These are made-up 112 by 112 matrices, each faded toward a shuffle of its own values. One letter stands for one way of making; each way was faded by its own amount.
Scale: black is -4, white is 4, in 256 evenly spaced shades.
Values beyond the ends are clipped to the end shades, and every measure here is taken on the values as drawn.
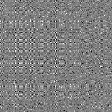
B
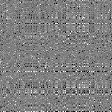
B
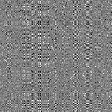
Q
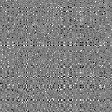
B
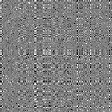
Q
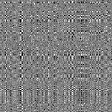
Q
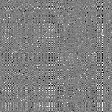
Q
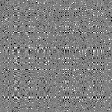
B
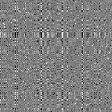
Q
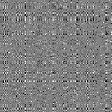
Q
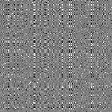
Q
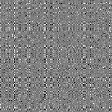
Q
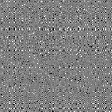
B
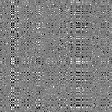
Q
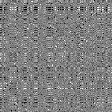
B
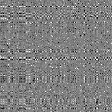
B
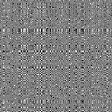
Q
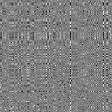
Q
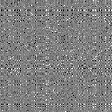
B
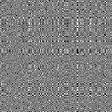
Q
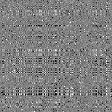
B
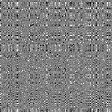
Q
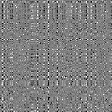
Q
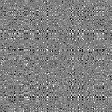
B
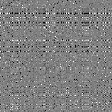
B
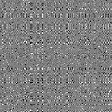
B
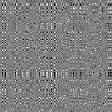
Q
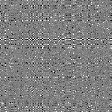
B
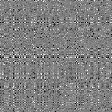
B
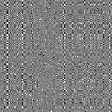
Q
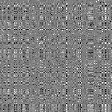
Q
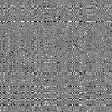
B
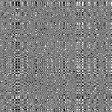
Q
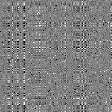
Q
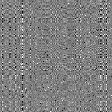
Q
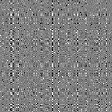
Q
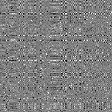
B
